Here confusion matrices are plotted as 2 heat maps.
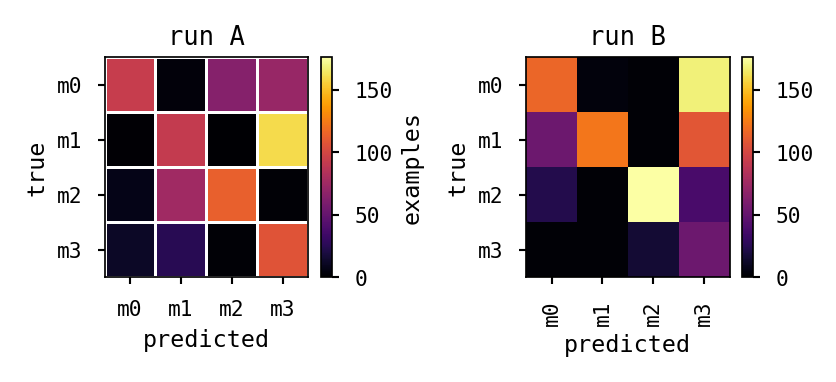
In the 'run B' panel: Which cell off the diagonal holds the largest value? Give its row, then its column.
m0, m3
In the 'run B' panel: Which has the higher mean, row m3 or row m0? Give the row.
m0
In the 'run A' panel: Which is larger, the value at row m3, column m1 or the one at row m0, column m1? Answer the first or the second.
the first
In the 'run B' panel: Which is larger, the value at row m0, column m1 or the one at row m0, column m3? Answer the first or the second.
the second
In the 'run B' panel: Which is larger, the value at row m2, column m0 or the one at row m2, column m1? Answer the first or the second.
the first
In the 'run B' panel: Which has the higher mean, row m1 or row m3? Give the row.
m1
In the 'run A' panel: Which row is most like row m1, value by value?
m3
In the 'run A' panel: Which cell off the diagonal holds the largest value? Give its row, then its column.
m1, m3
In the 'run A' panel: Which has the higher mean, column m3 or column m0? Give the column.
m3
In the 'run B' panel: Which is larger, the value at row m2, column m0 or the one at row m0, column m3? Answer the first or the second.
the second
